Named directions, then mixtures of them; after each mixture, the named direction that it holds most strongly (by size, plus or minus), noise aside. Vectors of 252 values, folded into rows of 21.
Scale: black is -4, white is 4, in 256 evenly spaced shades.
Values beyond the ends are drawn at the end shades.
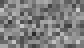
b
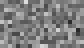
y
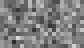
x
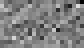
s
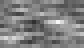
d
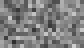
x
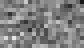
y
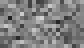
x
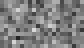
x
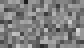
y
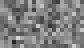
x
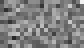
y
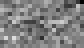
s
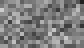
b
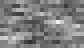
d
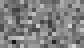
x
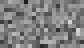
y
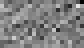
s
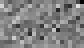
s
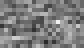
d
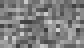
y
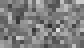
x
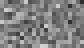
y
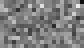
x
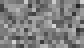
x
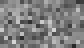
b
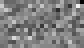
s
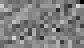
s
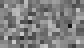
b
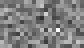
y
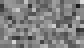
x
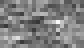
d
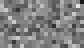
x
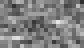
d
